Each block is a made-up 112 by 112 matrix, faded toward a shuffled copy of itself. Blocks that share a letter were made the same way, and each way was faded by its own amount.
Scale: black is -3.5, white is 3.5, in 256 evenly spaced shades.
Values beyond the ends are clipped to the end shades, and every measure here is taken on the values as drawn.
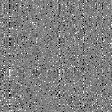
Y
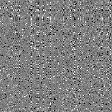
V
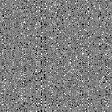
Y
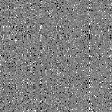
Y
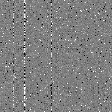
Y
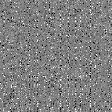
Y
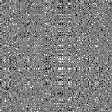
V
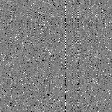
Y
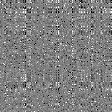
V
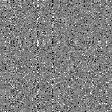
Y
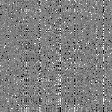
V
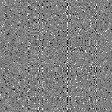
V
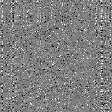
Y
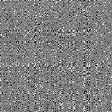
V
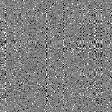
V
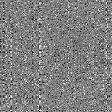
Y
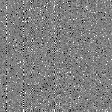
Y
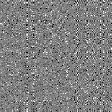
V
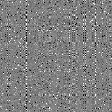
V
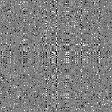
V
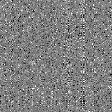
Y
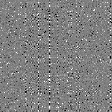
V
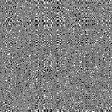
V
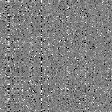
Y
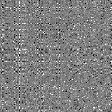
V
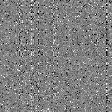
Y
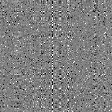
V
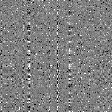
V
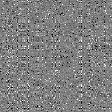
V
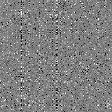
Y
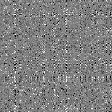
V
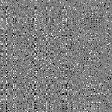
V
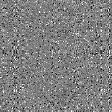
Y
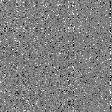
Y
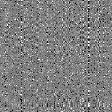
V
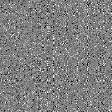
Y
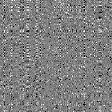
V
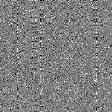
Y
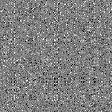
Y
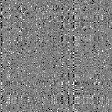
V
